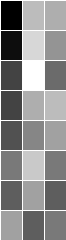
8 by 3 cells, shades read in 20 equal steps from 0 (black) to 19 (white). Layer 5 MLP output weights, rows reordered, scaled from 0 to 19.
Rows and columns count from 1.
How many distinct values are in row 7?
2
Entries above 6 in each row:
2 2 2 2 2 3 3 3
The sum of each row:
27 28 32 32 28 33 26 28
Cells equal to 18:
0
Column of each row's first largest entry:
2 2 2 3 3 2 2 1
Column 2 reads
14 16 19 13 10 15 12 7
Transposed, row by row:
0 1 5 5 6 9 7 12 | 14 16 19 13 10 15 12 7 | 13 11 8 14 12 9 7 9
